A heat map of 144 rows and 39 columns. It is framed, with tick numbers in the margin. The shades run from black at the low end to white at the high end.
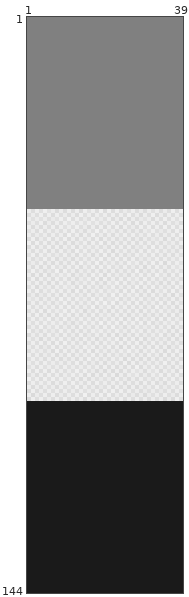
It is made of 3 by 1 panels. Panel 1,1: middling, flat. Panel 2,1: very high, checkered, faint in contrast. Panel 3,1: very low, flat.
